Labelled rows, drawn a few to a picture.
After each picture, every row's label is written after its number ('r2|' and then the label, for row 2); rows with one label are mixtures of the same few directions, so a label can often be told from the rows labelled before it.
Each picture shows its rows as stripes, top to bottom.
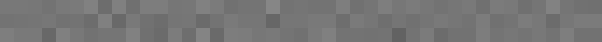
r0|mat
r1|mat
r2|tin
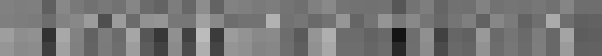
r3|tin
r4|mat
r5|tin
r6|tin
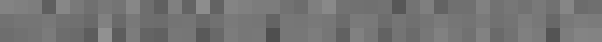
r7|tin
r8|mat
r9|mat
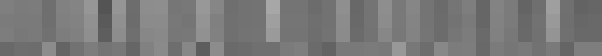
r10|mat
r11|mat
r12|mat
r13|tin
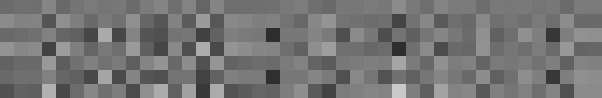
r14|tin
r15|tin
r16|mat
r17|tin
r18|tin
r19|mat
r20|tin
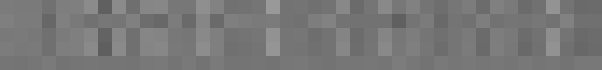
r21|mat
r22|tin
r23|mat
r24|mat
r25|tin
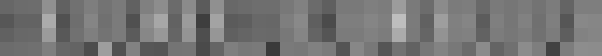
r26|tin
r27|tin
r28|tin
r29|mat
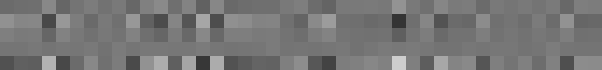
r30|tin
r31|tin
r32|tin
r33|mat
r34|tin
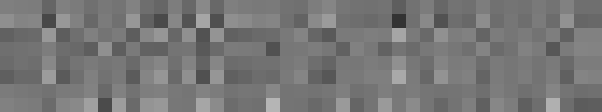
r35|tin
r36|tin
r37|tin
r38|mat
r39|tin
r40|tin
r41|mat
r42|mat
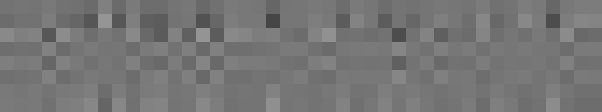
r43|mat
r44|mat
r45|tin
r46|tin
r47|tin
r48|tin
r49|mat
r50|mat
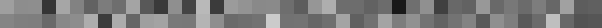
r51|tin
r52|mat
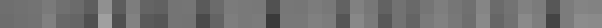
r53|mat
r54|mat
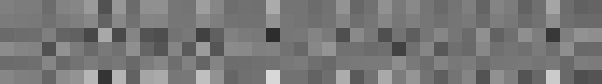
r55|mat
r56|mat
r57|mat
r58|tin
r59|tin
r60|mat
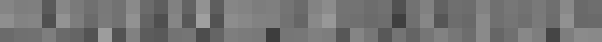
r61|tin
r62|tin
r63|mat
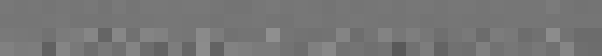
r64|mat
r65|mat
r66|mat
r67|tin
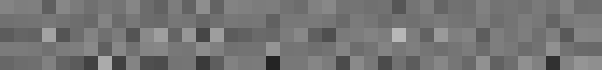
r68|tin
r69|mat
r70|tin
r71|mat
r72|mat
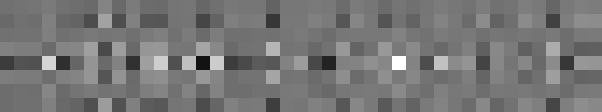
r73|mat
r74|mat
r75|tin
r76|mat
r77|tin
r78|mat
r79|tin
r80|mat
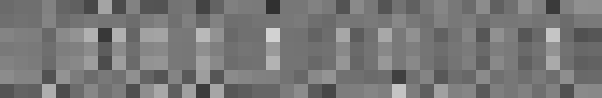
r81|mat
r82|tin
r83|mat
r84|mat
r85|mat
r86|tin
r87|tin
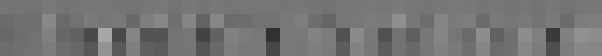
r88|tin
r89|tin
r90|mat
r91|mat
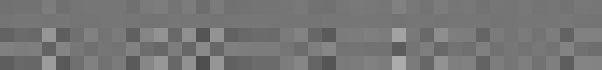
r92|tin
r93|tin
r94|tin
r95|tin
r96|tin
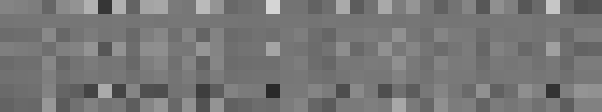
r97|mat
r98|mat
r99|tin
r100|mat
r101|tin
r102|tin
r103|mat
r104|tin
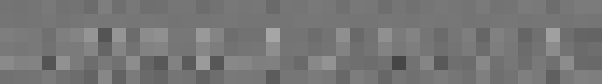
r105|mat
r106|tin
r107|mat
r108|mat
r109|tin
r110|mat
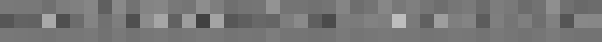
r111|mat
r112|tin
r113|mat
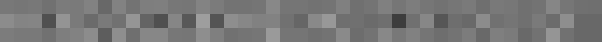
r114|mat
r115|tin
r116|mat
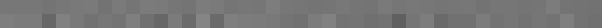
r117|mat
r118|tin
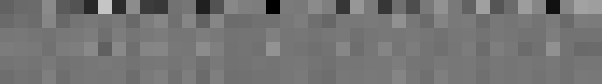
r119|mat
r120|tin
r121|mat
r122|mat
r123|tin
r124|tin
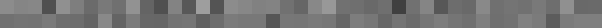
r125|tin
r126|mat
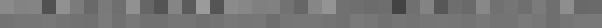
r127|tin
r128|mat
